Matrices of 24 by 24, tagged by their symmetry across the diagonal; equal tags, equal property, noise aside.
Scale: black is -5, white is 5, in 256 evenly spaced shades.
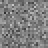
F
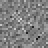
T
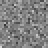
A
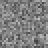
F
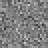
F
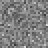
T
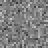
F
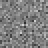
F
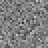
T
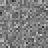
T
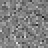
F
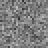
A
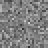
F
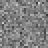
A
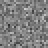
F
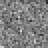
F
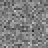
A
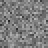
A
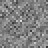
T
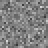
T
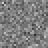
T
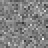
A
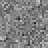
T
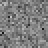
A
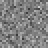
A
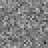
A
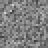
T
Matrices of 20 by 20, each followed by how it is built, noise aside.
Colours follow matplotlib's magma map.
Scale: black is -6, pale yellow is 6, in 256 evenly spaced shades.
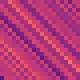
Toeplitz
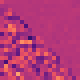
lower triangular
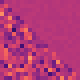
lower triangular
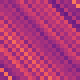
Toeplitz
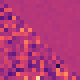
lower triangular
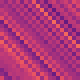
Toeplitz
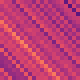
Toeplitz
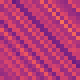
Toeplitz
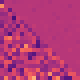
lower triangular
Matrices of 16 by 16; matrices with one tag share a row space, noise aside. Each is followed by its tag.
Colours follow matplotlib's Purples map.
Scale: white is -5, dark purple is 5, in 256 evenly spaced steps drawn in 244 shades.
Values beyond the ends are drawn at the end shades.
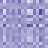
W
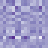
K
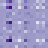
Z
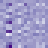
Z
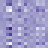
Z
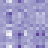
Z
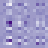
Z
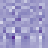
K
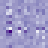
Z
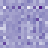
W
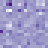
Z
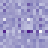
W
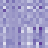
W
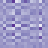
K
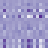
W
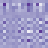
W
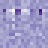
K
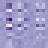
Z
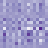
W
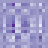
K
